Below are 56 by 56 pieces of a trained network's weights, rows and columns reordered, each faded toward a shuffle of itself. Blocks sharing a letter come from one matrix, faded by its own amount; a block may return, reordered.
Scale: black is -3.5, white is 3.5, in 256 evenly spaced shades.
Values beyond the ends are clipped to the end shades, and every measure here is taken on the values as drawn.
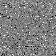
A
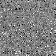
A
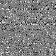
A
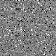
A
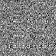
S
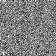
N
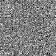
S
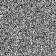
N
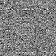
S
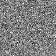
S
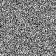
N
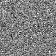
S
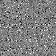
A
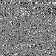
A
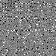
A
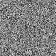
N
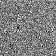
S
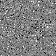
A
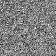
S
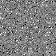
A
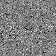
A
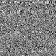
S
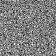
N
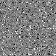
A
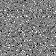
A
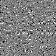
A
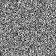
N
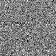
S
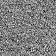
S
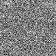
S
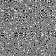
A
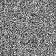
N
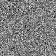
N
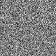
S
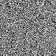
S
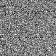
S
